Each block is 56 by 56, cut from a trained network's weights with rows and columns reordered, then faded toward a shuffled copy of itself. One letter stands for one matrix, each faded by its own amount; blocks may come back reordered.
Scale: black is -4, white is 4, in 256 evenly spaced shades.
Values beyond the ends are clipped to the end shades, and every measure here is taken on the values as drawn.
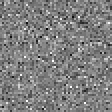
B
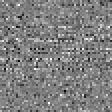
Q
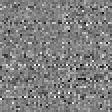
Q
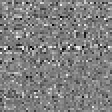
Q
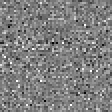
B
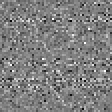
Q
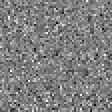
B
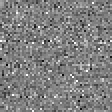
B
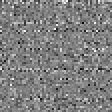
Q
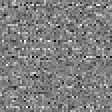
Q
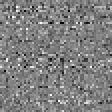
Q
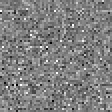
B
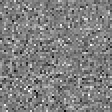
B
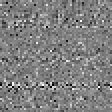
Q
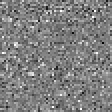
B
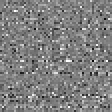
Q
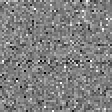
B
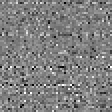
Q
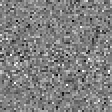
B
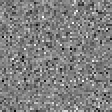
B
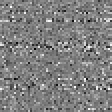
Q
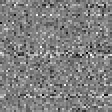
Q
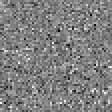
B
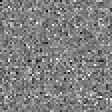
B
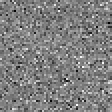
B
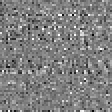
Q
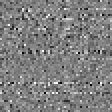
Q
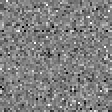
B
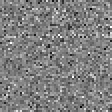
B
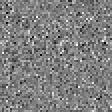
B
